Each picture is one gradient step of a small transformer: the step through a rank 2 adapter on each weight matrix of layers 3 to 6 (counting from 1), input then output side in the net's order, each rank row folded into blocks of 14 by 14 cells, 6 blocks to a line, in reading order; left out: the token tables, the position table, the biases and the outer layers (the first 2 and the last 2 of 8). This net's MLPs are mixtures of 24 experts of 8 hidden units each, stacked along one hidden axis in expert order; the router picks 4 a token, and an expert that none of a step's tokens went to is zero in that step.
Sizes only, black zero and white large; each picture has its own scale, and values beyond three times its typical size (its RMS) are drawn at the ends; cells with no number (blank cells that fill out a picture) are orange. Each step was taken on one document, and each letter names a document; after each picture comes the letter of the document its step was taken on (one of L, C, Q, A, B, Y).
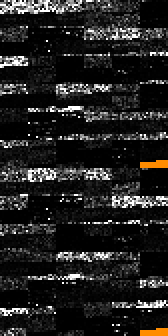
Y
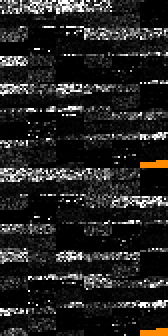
Y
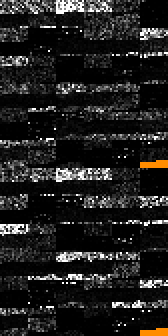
Y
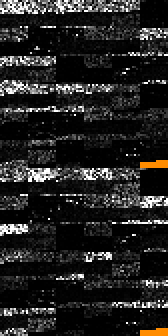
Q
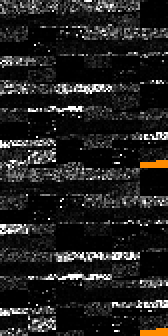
Y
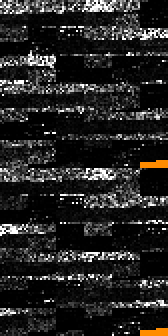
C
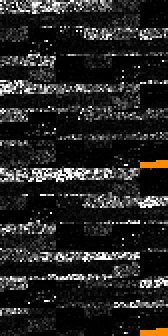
C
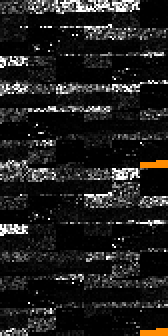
Q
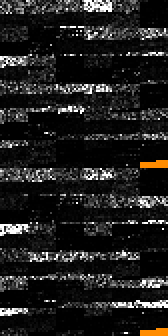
C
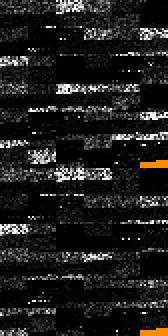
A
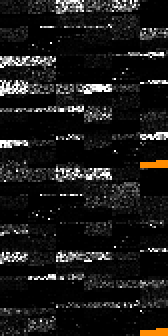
Q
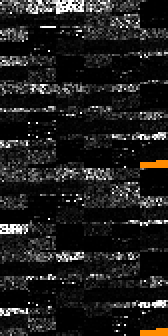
Y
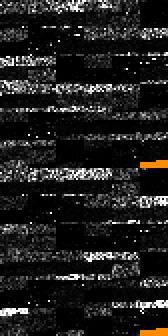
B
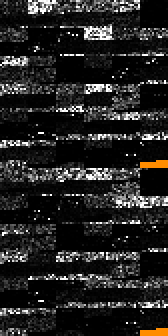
Q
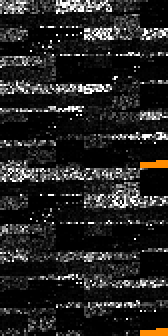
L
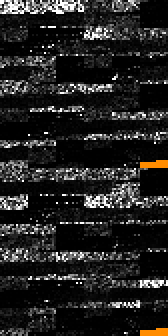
L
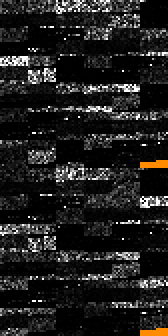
A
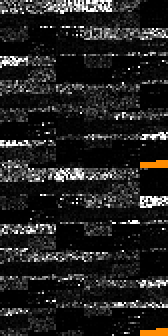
C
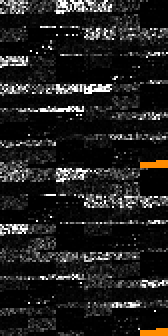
L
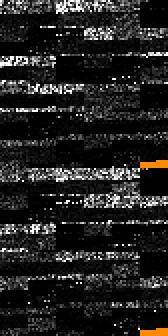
L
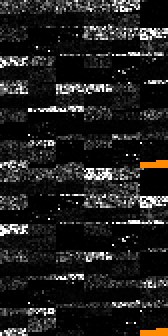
Q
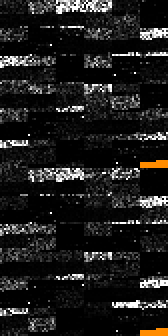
B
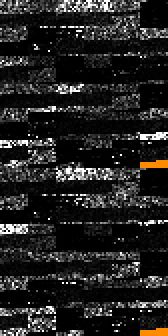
Y
